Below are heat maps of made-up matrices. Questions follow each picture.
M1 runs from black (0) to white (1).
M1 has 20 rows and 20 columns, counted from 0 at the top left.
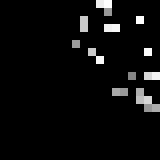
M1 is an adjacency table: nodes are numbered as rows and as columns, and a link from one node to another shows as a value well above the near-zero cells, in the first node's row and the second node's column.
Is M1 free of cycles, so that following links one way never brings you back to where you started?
yes
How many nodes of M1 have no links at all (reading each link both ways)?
2
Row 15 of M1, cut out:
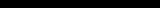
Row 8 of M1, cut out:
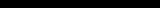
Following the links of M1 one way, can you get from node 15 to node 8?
no
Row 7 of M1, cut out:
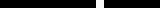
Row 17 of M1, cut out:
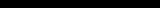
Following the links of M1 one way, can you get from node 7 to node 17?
yes
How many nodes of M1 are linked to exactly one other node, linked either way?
5
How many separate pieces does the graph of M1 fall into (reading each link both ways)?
3
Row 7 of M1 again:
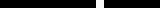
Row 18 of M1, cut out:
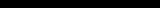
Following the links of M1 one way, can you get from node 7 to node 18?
yes
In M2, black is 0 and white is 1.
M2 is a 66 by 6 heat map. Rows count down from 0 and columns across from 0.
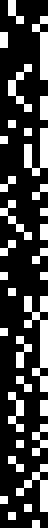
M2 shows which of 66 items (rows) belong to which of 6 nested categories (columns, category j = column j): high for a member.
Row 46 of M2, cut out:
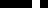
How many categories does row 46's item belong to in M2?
1
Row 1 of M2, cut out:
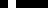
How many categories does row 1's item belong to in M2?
1
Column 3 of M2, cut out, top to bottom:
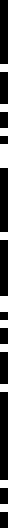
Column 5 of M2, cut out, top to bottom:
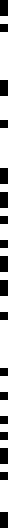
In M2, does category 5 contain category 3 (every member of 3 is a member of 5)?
yes
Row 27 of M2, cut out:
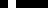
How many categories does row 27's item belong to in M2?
1
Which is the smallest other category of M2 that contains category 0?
5
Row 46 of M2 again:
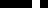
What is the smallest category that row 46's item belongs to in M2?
4
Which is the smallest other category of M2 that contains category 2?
5
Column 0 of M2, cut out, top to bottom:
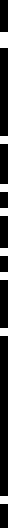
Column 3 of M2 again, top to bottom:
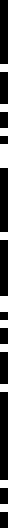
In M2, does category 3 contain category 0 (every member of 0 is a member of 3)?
no
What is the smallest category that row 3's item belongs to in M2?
4
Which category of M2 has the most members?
5
